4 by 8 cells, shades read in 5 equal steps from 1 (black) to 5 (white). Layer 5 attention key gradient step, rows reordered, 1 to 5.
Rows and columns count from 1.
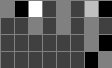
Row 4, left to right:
2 2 2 2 2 2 1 3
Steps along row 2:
same up down up down up down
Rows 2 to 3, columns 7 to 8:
3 2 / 3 1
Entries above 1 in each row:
6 8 7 7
